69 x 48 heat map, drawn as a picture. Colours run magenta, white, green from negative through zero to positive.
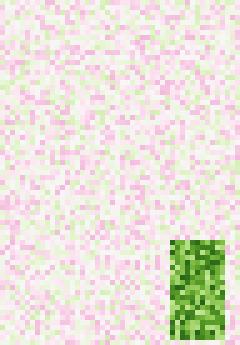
Ninth with the highest average: bottom right. Histogram: skewed, a long tail of high values. Average level on the scale: 50%. Odd patch: higher, in the bottom right. Mirror symmetry: none.
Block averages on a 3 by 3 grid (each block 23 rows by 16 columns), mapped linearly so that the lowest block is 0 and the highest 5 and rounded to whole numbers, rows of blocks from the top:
000 / 000 / 005
